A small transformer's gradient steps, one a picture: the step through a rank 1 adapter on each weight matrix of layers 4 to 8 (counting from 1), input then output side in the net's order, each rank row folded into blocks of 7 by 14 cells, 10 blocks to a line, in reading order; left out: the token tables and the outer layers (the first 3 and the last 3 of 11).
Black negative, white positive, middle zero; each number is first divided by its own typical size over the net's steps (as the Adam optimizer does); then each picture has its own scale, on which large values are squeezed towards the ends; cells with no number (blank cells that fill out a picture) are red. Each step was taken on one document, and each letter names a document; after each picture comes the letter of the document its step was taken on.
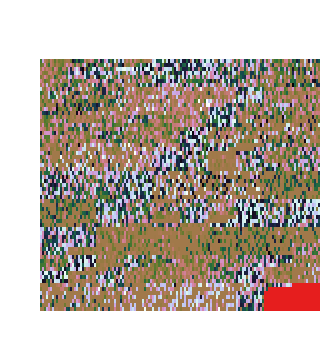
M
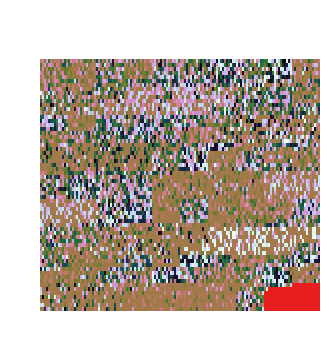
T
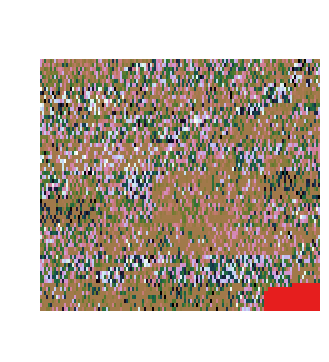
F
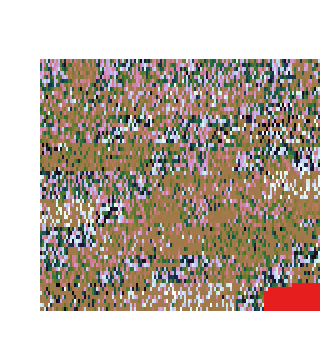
T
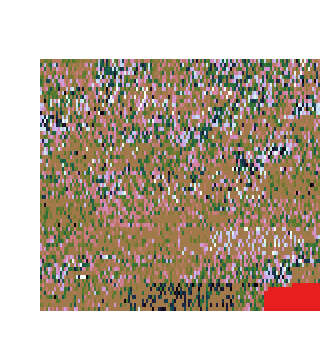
F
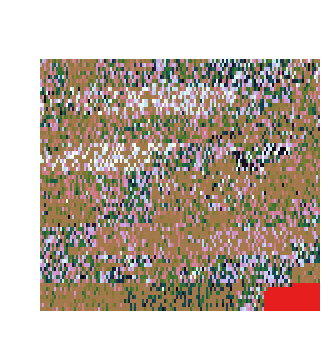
F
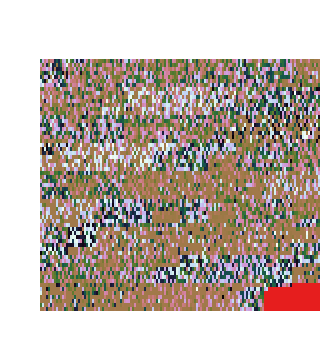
T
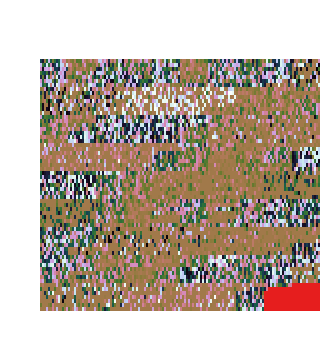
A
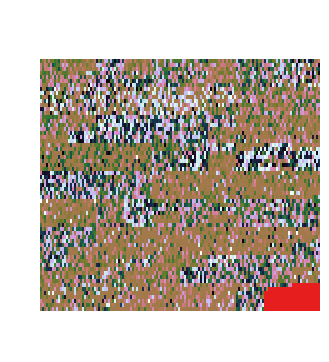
A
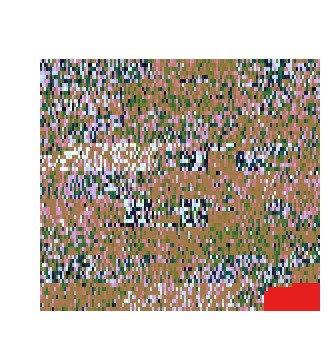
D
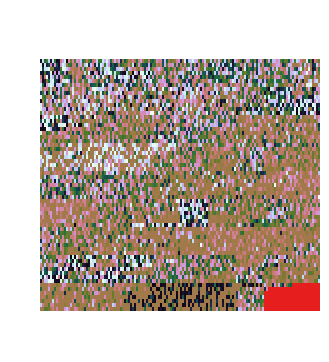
D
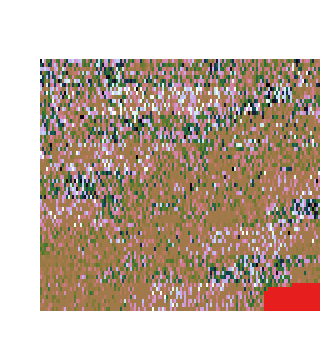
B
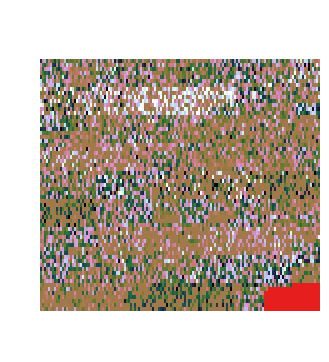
F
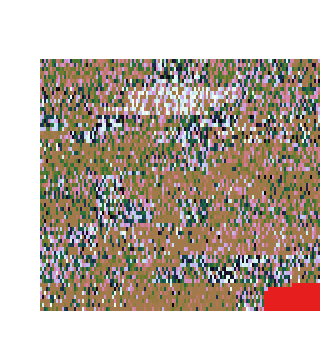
T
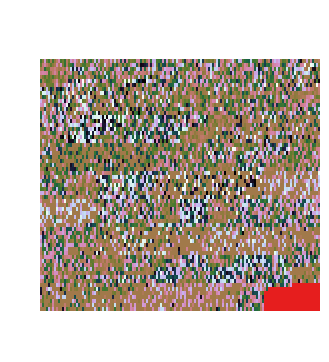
D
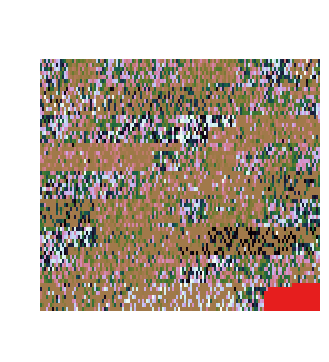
A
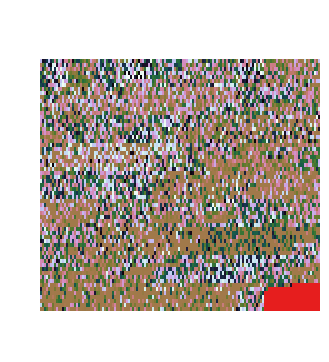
D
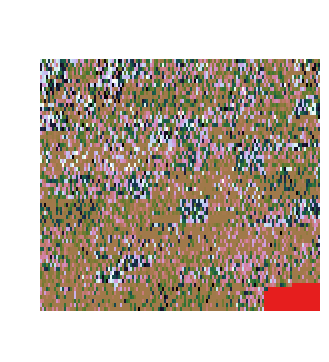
F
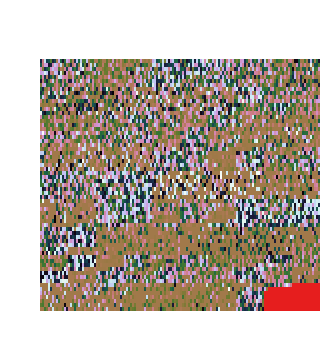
M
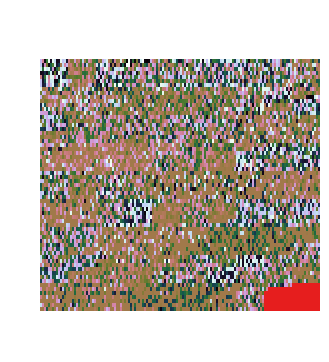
D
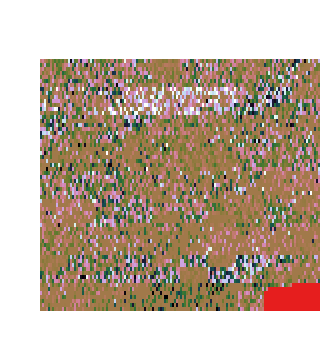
B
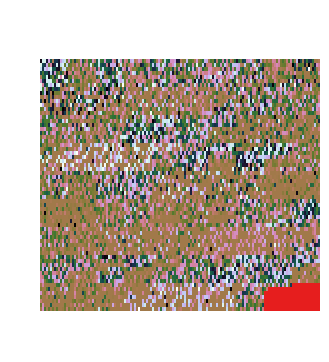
F
